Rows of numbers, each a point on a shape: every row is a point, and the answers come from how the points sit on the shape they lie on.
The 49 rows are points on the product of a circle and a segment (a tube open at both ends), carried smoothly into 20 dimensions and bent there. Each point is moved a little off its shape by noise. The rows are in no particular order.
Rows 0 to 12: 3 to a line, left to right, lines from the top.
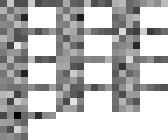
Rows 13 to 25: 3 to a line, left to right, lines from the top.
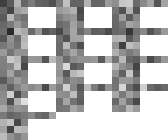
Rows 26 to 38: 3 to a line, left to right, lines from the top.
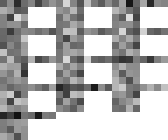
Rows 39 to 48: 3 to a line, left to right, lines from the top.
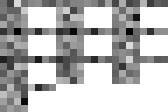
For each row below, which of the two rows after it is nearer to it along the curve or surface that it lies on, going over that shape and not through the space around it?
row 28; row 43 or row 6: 43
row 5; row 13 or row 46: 13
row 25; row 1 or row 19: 19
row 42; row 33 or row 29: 29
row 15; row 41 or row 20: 41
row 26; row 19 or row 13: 19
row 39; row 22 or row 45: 45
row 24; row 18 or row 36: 36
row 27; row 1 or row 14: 14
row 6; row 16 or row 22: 16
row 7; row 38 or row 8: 38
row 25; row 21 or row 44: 44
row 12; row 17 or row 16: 16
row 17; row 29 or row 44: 29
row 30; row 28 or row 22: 28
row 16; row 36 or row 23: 36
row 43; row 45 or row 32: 45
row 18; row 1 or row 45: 45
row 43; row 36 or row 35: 35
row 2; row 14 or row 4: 14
